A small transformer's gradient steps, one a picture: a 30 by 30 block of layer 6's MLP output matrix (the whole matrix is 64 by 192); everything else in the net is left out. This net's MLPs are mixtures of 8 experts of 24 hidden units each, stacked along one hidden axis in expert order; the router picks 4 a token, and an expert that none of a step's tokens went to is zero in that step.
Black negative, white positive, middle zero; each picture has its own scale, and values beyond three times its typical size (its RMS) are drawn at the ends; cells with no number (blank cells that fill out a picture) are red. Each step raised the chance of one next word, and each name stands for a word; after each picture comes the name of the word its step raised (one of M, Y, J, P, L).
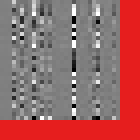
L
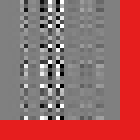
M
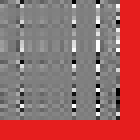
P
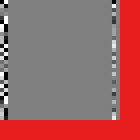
L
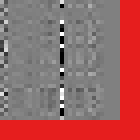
P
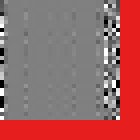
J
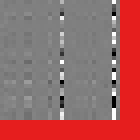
J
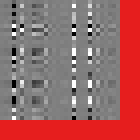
J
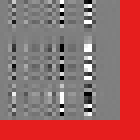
P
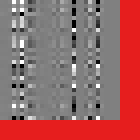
M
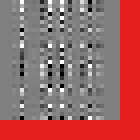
M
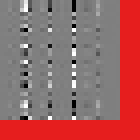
M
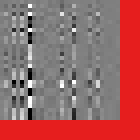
J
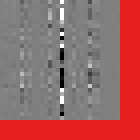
M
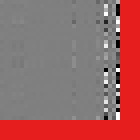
L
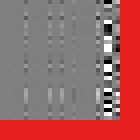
P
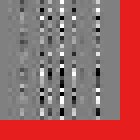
J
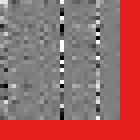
L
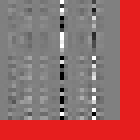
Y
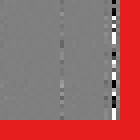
J
